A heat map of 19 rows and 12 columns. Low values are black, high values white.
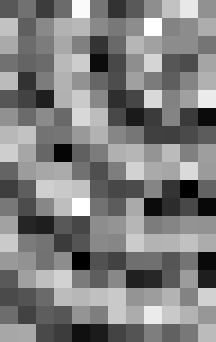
The halves do not mirror each other. There is no overall slope. No single row or column stands out from its neighbours. Rings spread out from the top right.
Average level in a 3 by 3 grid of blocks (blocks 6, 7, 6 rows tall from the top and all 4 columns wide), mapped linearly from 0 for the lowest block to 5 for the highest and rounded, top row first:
225 / 230 / 213
